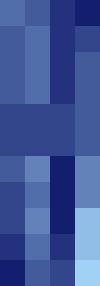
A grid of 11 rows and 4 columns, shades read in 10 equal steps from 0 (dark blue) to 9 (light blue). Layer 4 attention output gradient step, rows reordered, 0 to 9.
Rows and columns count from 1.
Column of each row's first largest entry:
1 2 2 2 4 4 2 4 4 4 4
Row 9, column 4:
8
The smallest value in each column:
0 2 0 0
